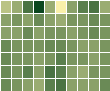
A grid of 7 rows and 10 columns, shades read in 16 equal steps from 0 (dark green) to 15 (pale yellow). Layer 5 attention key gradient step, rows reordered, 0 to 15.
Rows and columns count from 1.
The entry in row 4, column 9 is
8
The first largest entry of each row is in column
6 6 1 8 4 8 4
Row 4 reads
6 7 7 7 6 6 7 8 8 7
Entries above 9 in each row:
2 0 0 0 0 0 0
